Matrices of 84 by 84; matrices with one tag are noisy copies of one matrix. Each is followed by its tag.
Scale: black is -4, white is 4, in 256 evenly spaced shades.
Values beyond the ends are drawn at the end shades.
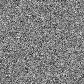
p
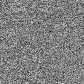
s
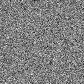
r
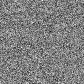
s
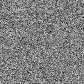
s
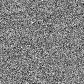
s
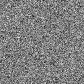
p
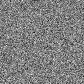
r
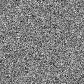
p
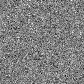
p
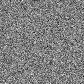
r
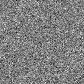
p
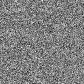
s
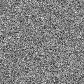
p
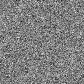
p
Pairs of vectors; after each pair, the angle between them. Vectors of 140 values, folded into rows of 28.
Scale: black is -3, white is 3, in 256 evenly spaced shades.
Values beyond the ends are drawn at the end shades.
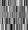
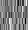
partly opposed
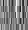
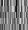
nearly opposite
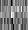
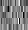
orthogonal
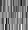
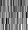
nearly parallel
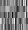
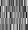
orthogonal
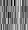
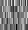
partly opposed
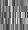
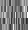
partly opposed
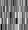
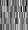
partly aligned
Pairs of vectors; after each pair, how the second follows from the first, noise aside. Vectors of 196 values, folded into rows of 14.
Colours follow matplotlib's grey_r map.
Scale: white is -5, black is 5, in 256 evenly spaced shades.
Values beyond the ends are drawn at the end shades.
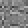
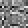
scaled up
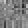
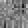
copied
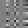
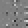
partly zeroed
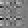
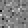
shuffled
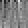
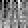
scaled up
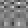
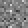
shuffled
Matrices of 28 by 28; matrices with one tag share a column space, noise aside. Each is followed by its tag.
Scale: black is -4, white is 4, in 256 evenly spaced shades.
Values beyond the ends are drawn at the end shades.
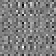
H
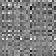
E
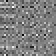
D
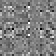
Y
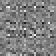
Y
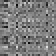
H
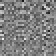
E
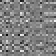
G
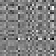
E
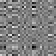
D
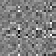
Y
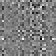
E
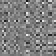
G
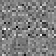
Y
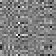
D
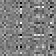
D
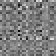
E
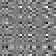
D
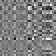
E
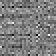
D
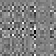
Y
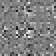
Y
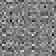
G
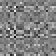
Y
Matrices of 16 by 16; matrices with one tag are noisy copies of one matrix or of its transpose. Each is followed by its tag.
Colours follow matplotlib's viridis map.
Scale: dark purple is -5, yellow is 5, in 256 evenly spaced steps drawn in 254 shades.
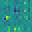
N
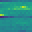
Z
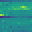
Z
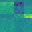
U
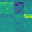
U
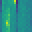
Z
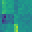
U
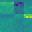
U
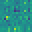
N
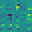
N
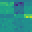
U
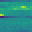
Z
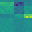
U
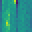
Z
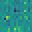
N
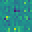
N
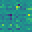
N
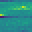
Z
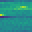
Z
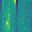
Z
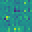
N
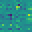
N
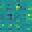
N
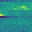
Z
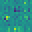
N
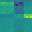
U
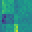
U
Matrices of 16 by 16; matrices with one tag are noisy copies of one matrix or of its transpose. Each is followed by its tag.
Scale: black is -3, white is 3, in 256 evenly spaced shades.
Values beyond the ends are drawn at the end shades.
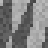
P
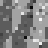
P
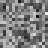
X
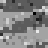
P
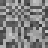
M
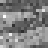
P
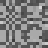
M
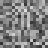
X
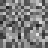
M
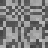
M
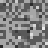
X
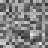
X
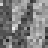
P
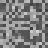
X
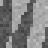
P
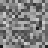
X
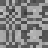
M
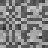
M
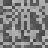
X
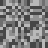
M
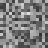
X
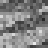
P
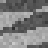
P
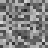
X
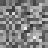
M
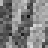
P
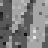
P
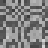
M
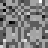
M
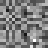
M
